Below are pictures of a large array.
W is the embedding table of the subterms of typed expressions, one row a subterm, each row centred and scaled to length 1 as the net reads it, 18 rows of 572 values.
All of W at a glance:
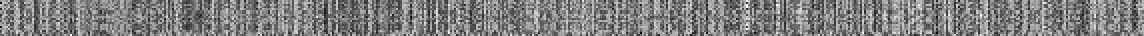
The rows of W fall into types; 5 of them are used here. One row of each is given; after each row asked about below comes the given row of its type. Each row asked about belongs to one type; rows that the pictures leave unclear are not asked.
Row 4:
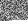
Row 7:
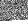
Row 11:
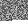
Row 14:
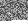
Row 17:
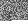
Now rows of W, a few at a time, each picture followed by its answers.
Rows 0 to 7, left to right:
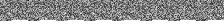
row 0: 14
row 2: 4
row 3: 14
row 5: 11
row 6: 11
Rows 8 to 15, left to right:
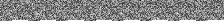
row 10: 7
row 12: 14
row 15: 7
